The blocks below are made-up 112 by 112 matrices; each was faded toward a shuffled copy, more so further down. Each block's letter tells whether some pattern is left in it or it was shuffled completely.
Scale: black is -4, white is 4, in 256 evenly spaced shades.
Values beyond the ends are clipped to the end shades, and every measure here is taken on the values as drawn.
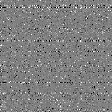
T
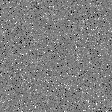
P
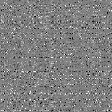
T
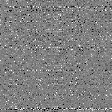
T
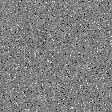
P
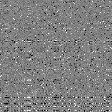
T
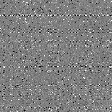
T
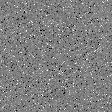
P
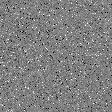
P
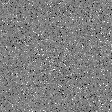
P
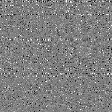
T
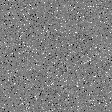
P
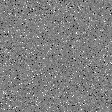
P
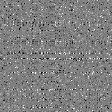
T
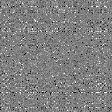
T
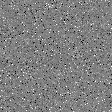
P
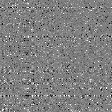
T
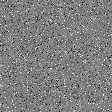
P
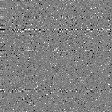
T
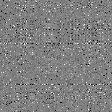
T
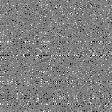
T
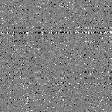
T
